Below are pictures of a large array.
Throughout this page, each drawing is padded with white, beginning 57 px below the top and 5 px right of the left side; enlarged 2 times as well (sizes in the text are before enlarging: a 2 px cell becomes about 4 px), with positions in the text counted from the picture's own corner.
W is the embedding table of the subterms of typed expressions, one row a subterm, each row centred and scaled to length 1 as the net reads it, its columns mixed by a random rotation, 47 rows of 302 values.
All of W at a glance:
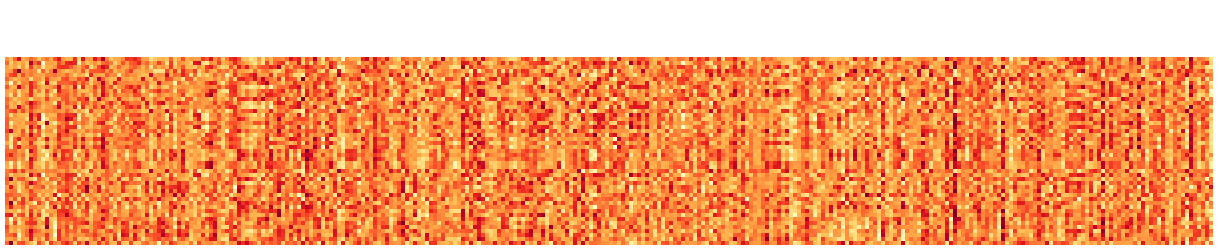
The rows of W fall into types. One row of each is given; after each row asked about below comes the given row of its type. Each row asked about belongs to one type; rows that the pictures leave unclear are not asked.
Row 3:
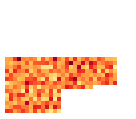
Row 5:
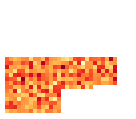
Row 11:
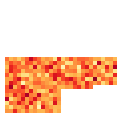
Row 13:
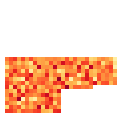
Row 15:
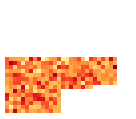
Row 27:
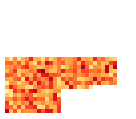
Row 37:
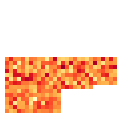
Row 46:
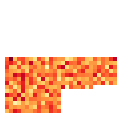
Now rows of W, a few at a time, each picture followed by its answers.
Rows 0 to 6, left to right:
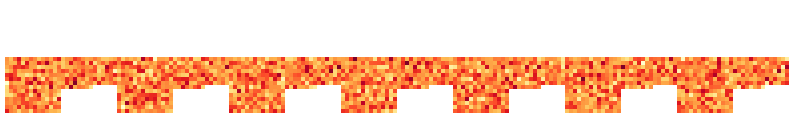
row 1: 15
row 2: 27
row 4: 13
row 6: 27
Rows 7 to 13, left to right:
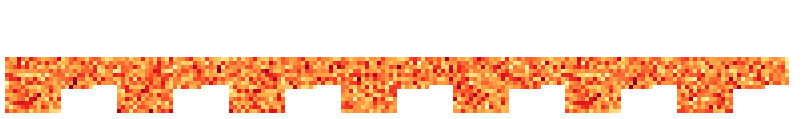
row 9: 27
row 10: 5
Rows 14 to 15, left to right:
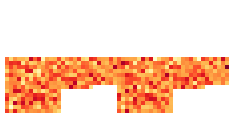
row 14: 15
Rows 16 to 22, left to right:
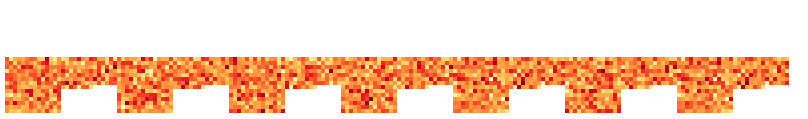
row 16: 5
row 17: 15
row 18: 46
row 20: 3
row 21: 27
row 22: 3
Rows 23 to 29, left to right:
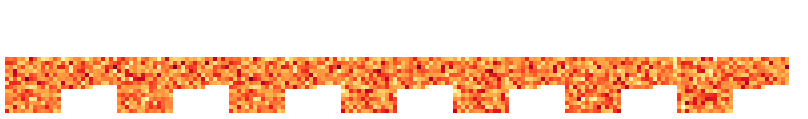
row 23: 37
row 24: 37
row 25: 37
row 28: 13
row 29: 15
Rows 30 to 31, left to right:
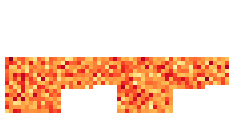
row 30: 46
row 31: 11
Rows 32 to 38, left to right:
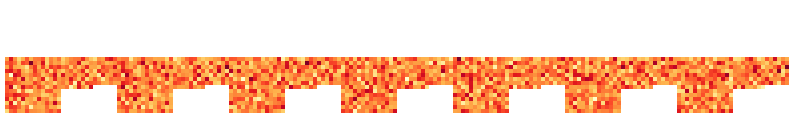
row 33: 11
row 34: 37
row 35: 13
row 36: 46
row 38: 27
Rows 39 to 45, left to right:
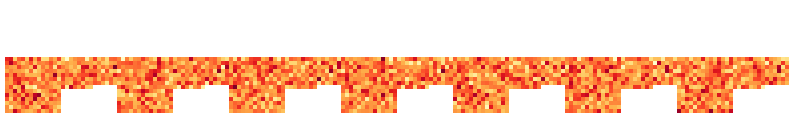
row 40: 27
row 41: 11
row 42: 5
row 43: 11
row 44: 11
